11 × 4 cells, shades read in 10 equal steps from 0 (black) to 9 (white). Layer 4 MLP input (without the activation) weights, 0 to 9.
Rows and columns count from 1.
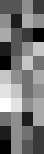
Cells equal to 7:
4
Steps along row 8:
down down up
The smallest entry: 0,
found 3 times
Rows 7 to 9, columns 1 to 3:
8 7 4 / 9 8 5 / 4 5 1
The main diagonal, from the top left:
3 1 2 7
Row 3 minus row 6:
-1 -2 -2 -6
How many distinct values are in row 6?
4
